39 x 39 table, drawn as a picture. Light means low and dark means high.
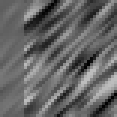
Grain: diagonal, up to the right. Histogram: bell-shaped. Seam: vertical, 20% of the way across, the left part calmer. Mirror symmetry: none.
